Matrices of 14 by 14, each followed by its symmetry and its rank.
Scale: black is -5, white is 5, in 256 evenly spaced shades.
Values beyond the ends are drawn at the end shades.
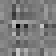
neither, rank two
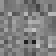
neither, rank three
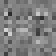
neither, rank three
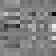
neither, rank two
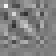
symmetric, rank three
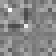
symmetric, rank three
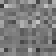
neither, rank three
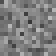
neither, full rank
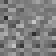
neither, rank three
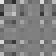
symmetric, rank one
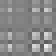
symmetric, rank one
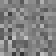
neither, rank three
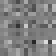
neither, rank two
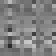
neither, rank two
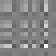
symmetric, rank one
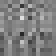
neither, rank two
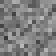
neither, full rank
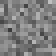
neither, full rank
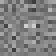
neither, rank three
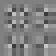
symmetric, rank one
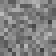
neither, full rank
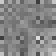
symmetric, rank three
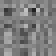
neither, rank two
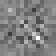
symmetric, rank three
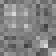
symmetric, rank three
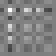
symmetric, rank one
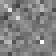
symmetric, rank three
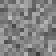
neither, full rank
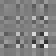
symmetric, rank one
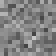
neither, full rank
